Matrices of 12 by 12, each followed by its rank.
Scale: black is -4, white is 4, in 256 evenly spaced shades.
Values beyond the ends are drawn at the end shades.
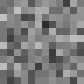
full rank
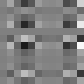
one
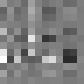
two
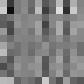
two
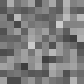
full rank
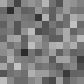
full rank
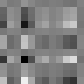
one
